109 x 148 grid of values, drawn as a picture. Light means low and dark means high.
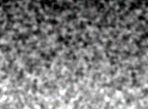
Histogram: bell-shaped. Slope: up to the top. Grain: blotchy. Stripes: none. Odd rows or columns: none. Lone odd cells: none.
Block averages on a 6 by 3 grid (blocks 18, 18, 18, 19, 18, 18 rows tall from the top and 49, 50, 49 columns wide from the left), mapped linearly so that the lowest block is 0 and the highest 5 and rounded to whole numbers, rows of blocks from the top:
555 | 444 | 333 | 222 | 111 | 000
